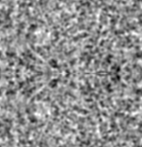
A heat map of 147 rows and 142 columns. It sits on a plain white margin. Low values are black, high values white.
Mirror symmetry: top to bottom. Seam: none. Odd rows or columns: none. Slope: none. Grain: blotchy.
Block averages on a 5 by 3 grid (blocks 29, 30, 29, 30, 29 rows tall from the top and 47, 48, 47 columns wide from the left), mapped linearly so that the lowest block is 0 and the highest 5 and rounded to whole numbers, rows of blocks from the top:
353 / 543 / 330 / 543 / 353
